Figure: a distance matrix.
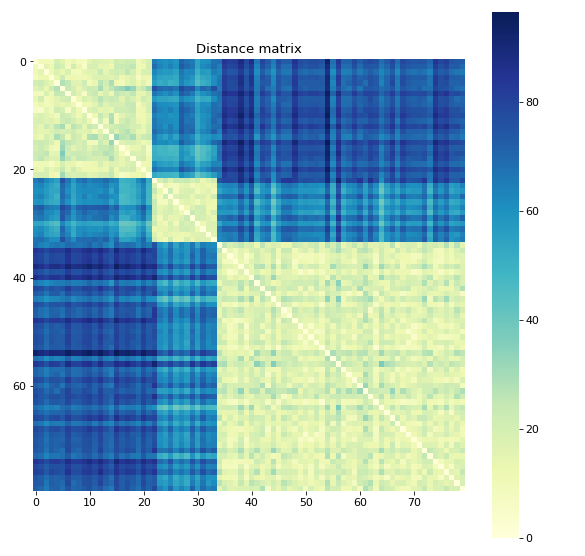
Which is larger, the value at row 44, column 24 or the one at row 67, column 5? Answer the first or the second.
the second
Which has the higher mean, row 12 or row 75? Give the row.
12
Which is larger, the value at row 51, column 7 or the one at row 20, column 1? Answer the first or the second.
the first
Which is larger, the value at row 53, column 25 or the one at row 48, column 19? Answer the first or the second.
the second
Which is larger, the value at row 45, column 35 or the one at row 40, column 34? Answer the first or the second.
the second
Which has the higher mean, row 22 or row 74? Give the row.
22
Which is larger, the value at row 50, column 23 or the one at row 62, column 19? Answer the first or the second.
the second
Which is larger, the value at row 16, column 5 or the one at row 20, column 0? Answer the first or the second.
the first
